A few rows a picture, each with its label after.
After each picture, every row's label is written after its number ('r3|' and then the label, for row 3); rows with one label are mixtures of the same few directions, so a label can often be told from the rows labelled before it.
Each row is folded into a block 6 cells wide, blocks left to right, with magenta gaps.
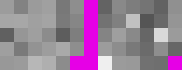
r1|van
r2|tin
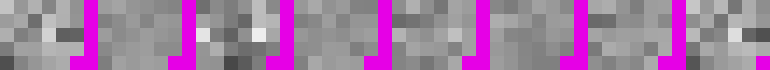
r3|tin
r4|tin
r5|van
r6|tin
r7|van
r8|van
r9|van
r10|tin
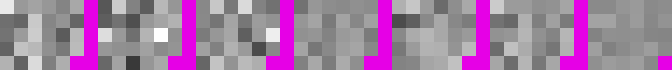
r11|van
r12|van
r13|tin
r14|van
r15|van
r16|van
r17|van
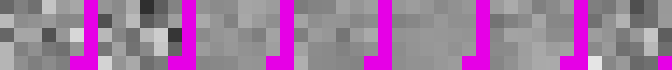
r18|tin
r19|tin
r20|tin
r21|tin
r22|van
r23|van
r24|tin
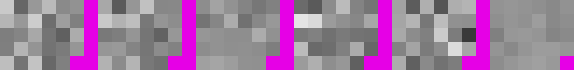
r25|van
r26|van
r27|tin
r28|van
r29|tin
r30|van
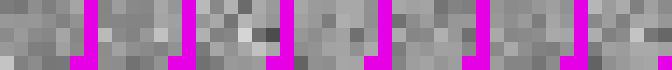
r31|tin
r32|van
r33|tin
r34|tin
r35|tin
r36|van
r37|tin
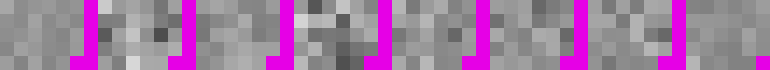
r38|van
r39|van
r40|van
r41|van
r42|van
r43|tin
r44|tin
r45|tin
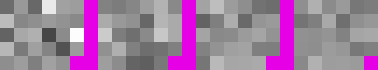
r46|tin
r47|van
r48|tin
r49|tin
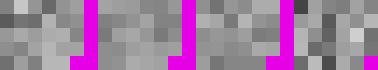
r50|van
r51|van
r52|tin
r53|van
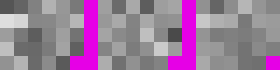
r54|van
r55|tin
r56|van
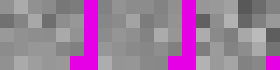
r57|tin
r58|tin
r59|tin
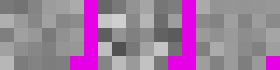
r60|tin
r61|van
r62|van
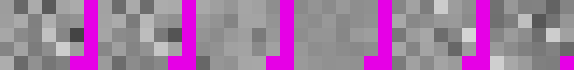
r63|tin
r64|tin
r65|tin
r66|tin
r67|tin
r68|tin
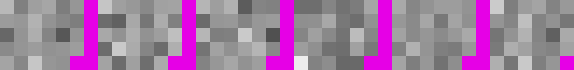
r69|van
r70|van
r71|tin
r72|tin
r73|van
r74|van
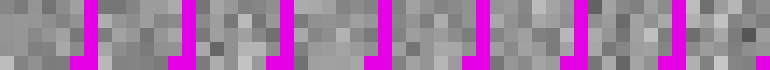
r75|tin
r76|tin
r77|van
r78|tin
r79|van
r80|tin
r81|van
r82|van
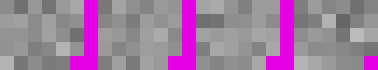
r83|tin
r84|van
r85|van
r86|tin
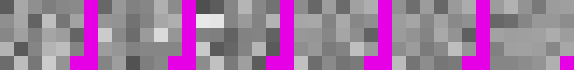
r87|van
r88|van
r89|van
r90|tin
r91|tin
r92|van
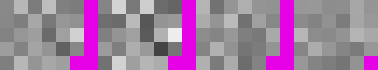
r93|tin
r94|tin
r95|van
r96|van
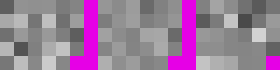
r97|van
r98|tin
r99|tin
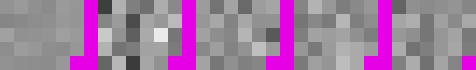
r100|van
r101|van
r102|tin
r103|van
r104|van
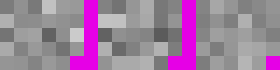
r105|tin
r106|van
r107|van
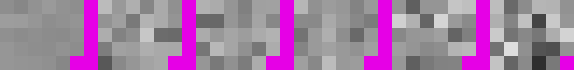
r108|van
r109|tin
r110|van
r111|van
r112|tin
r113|van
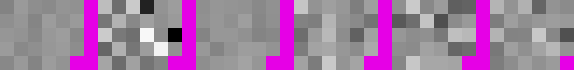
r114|van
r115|tin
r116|van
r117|van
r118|tin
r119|tin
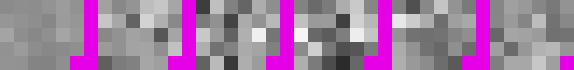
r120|van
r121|tin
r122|van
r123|van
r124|van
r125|van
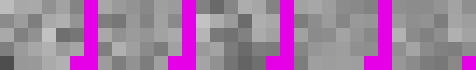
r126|tin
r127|van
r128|van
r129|tin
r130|van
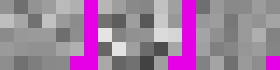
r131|tin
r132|van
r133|van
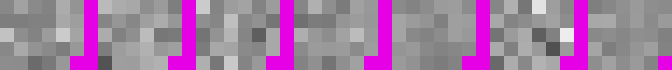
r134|van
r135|tin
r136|van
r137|van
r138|van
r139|tin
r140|van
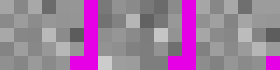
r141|tin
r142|tin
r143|tin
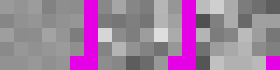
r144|tin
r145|van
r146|tin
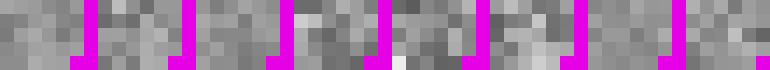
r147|van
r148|van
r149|van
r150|van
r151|tin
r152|van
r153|tin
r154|tin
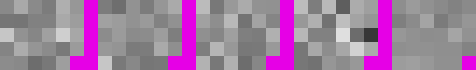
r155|van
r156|tin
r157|van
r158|tin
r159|tin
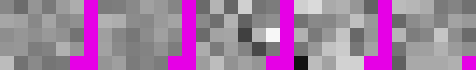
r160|tin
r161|van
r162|tin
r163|tin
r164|tin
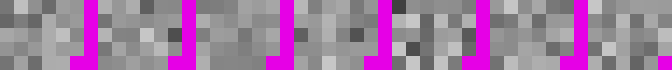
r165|van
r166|tin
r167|tin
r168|van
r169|van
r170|tin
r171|van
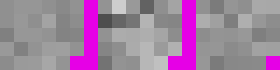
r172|van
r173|van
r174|tin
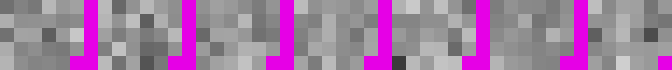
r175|tin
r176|van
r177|van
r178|van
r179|tin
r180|tin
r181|van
